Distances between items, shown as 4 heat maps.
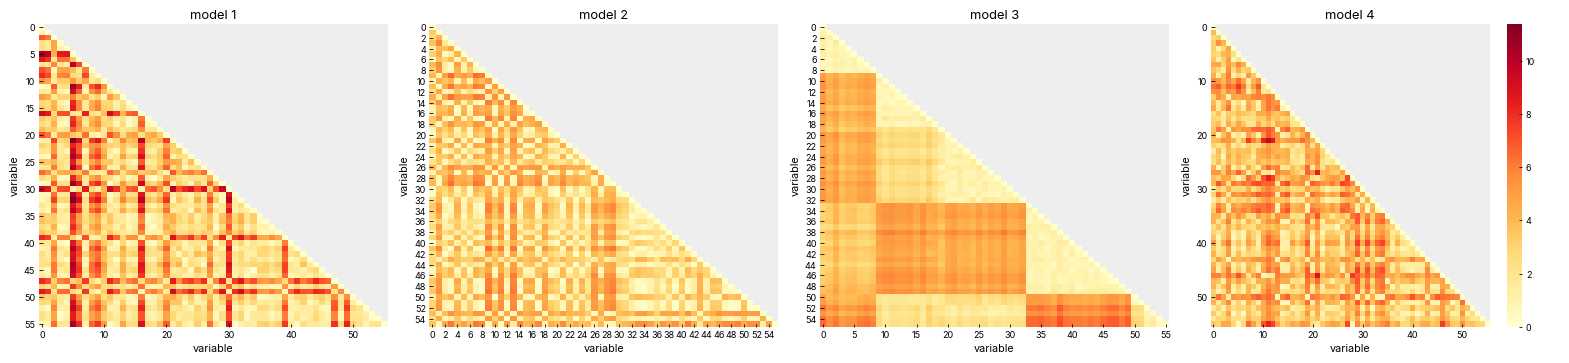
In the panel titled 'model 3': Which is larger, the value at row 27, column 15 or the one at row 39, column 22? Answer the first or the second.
the second
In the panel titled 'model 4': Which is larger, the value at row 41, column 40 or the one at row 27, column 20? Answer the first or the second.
the second
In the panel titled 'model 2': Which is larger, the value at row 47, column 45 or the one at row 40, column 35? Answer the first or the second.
the first
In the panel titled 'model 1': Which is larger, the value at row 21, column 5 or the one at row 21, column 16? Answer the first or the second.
the first
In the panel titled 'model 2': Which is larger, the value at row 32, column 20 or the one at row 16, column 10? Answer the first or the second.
the first
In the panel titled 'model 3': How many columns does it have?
56
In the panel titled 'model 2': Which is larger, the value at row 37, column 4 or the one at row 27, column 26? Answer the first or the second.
the second
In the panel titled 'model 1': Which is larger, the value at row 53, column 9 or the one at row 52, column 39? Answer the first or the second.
the second
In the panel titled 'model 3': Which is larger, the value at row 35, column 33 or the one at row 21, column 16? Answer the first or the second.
the second
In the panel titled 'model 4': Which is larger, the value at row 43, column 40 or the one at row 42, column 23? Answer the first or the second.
the first
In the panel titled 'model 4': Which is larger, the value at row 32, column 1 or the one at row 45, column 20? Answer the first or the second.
the first
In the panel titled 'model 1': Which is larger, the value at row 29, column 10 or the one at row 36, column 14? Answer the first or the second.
the first
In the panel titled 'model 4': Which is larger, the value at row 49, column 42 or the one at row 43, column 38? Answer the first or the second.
the second
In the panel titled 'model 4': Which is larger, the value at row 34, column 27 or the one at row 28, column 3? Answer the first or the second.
the first
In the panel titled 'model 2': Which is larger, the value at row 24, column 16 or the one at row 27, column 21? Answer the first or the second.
the second
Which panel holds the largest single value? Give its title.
model 1
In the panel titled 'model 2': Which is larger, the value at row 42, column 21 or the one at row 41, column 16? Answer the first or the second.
the second
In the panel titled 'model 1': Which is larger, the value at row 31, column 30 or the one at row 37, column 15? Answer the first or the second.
the first
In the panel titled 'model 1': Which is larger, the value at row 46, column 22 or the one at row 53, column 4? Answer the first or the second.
the first
